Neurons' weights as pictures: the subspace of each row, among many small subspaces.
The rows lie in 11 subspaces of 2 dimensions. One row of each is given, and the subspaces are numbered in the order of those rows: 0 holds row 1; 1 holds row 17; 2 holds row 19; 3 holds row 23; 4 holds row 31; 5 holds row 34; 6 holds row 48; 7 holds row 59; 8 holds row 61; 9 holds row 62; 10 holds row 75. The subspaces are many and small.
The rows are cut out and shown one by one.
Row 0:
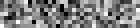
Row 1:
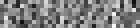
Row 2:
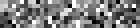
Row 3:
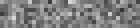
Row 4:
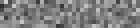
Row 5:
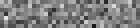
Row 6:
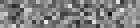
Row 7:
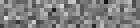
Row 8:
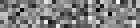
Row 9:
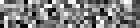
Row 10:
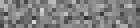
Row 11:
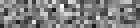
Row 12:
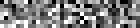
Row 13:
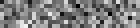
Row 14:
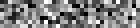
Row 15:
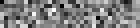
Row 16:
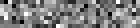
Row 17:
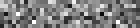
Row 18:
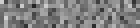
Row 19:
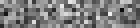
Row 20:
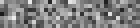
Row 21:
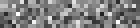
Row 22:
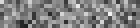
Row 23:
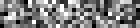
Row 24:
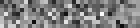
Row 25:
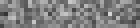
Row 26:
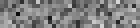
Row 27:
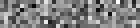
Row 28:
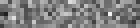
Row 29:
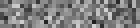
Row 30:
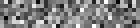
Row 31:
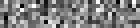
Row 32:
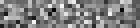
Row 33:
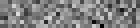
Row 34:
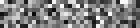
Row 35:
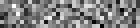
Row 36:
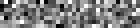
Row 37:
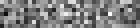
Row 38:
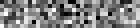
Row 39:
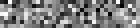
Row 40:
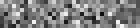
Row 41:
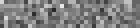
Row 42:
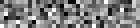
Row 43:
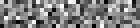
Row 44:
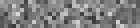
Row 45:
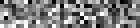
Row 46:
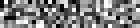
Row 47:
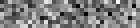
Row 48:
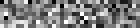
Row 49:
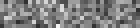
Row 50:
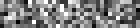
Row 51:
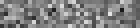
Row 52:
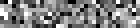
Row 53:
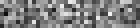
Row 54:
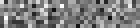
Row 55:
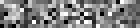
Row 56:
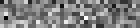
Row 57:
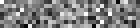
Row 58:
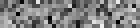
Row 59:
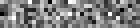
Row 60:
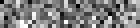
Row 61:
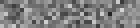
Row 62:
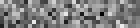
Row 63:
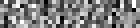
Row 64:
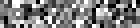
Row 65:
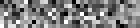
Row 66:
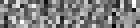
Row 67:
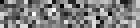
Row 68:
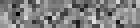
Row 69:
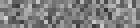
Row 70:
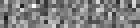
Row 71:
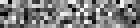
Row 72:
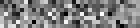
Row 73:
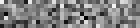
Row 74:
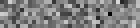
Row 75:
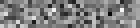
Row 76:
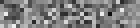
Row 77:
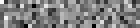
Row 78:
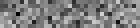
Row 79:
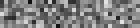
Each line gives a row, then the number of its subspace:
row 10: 1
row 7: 10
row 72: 9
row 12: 6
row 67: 5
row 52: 3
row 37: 2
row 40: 9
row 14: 0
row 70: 4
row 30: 10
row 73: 6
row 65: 9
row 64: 9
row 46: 7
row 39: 2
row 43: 10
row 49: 3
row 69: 8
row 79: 7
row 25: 3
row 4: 7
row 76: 8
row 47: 0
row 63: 0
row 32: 10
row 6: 8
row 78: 1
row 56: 6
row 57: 4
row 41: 5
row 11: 2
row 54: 5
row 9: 5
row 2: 1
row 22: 0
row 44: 9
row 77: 4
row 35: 6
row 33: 6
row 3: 7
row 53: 2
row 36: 7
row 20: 7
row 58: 1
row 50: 3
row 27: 4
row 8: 4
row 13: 0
